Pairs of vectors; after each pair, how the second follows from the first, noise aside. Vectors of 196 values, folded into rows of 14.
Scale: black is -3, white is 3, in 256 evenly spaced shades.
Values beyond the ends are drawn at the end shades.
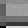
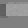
partly zeroed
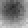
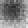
copied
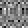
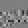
partly zeroed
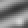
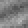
shrunk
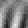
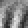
copied
